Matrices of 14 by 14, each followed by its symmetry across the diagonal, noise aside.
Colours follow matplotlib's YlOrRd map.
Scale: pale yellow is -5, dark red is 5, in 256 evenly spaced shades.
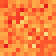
symmetric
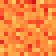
neither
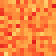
antisymmetric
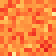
symmetric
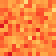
antisymmetric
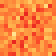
neither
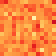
neither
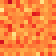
antisymmetric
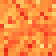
neither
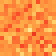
symmetric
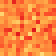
antisymmetric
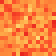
symmetric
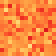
antisymmetric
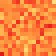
antisymmetric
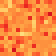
symmetric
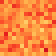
neither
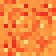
symmetric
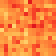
antisymmetric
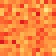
neither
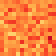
neither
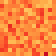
antisymmetric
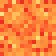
symmetric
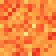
symmetric
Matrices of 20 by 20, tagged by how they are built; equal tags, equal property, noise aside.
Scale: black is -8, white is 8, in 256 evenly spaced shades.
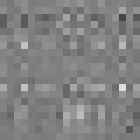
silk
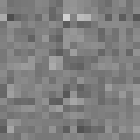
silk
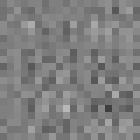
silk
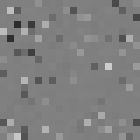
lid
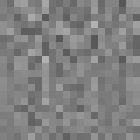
silk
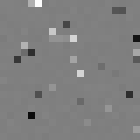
lid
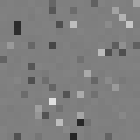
lid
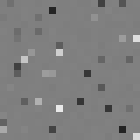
lid
